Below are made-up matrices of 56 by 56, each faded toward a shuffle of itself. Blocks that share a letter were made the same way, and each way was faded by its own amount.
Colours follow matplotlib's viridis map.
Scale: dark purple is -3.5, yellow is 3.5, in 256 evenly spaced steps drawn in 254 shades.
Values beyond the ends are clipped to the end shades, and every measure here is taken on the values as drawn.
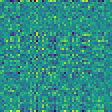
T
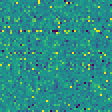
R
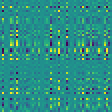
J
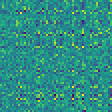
T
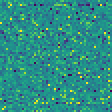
R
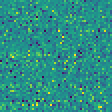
R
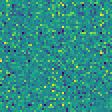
R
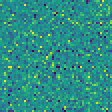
R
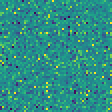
R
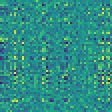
T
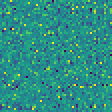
R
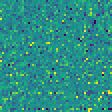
R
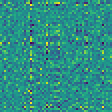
T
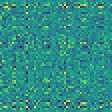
T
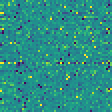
R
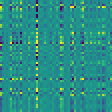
J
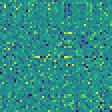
R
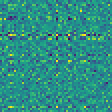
T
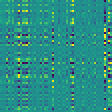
J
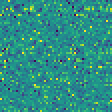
R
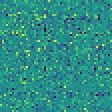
R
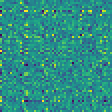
T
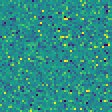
R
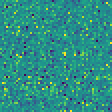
R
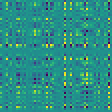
J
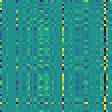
J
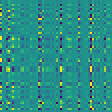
J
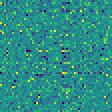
R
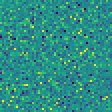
R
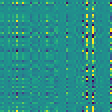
J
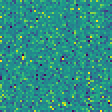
R
